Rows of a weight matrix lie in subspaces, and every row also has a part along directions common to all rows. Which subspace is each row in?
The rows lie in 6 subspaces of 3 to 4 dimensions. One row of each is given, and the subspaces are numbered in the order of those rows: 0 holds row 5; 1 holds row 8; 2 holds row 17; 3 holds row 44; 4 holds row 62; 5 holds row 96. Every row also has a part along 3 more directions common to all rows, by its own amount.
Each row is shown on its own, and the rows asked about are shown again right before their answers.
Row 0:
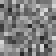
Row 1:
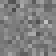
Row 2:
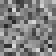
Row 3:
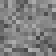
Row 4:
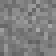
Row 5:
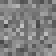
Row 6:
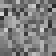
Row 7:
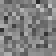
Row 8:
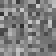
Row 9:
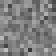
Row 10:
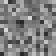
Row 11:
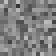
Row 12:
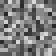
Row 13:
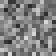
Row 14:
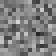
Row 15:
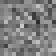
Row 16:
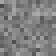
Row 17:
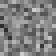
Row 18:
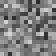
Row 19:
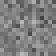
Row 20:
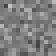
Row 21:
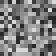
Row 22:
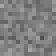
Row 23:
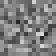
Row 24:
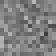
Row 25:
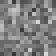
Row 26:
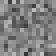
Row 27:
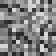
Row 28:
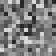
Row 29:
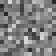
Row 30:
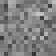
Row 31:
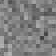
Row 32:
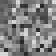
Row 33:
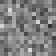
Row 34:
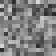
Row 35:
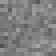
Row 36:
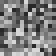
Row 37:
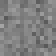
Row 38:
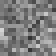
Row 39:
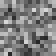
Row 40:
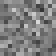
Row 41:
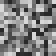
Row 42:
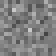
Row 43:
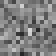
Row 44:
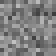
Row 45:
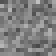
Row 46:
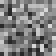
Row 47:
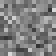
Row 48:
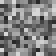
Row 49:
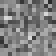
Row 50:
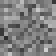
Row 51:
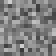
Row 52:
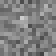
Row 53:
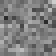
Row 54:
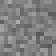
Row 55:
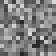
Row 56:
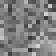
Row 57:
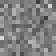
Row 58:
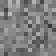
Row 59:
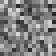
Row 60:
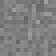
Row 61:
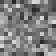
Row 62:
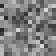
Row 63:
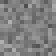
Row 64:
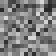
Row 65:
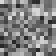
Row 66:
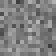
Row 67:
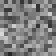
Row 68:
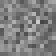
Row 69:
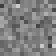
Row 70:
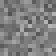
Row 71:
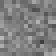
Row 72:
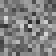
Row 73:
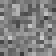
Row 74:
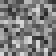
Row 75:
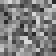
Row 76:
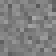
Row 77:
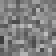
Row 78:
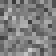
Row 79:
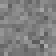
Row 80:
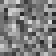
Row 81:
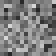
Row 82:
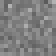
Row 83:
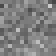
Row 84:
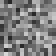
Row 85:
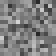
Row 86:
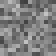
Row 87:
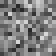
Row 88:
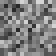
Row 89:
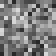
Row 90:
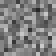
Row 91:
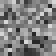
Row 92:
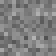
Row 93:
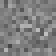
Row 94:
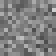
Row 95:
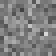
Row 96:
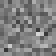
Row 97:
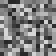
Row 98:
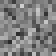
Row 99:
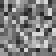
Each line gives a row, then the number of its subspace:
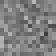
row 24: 3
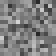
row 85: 5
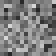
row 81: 1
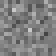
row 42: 0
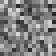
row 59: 2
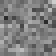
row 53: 1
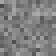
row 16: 3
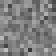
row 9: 5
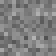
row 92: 3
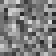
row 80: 2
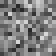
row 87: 0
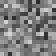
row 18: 4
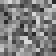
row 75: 0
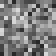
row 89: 4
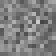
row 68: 1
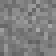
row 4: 4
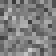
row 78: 4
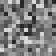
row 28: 0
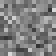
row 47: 1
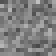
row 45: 3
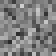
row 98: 2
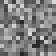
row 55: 2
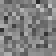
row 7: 5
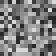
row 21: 1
